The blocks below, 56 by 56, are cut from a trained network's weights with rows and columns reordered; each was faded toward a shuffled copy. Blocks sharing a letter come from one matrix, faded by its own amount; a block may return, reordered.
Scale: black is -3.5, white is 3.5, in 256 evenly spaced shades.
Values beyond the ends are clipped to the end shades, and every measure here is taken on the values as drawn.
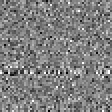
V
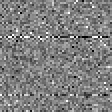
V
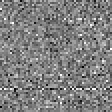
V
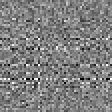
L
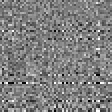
L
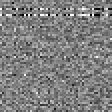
L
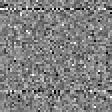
V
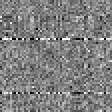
L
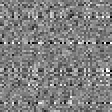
L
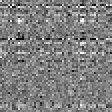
L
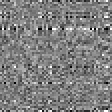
L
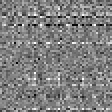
L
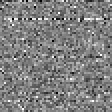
V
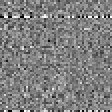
L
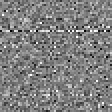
V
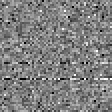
V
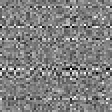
L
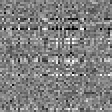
L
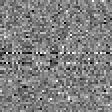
V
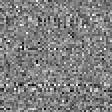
V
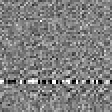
L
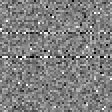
V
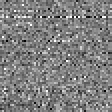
V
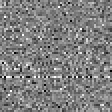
V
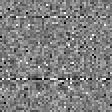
V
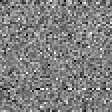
V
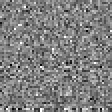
V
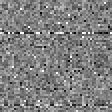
V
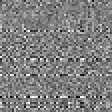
L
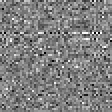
V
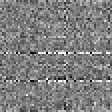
L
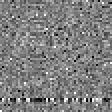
V
